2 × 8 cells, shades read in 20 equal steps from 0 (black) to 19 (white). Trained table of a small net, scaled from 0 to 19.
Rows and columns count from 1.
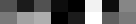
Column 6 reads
18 19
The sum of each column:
15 14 19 1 2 37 8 19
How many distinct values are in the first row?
6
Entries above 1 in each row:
5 7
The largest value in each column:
9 12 13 1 2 19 7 10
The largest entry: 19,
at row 2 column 6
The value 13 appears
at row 2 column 3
